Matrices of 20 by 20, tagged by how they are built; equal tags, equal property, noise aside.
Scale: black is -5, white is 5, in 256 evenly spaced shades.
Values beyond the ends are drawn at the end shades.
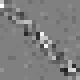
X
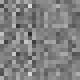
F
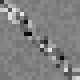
X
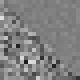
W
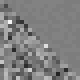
W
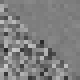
W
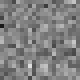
F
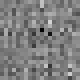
F
